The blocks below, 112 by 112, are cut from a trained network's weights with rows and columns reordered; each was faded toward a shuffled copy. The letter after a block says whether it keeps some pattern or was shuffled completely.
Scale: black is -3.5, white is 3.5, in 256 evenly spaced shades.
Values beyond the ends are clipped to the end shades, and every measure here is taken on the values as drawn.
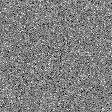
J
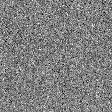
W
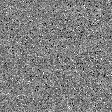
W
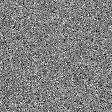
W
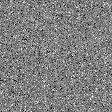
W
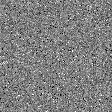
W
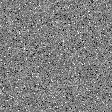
J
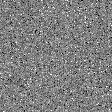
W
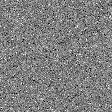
J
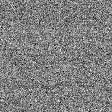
W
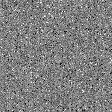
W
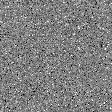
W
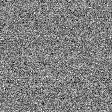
W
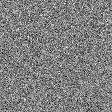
J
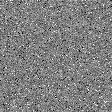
J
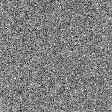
W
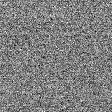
W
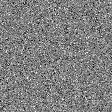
J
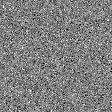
W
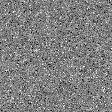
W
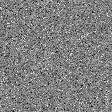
J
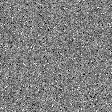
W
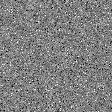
J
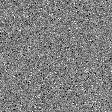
J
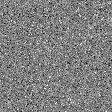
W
